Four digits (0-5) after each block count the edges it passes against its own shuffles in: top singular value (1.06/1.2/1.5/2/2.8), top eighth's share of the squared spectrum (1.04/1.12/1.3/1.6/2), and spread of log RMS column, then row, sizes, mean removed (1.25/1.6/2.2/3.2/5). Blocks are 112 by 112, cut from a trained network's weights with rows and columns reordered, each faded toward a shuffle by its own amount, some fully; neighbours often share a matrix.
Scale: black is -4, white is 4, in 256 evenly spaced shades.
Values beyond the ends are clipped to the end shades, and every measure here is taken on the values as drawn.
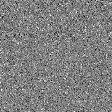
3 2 0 1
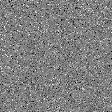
3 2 0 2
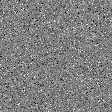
0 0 0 0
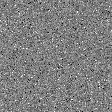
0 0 0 0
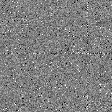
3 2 1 1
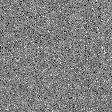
2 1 0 1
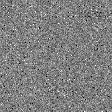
3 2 0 1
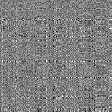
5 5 2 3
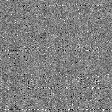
4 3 1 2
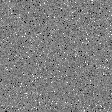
1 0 0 0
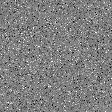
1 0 0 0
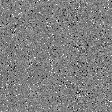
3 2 1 0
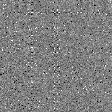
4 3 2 2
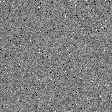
0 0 0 0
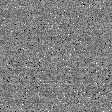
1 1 0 0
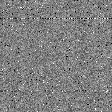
3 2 0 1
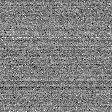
4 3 1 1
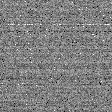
3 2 0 1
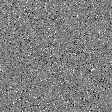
1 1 0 0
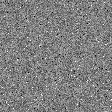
1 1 0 0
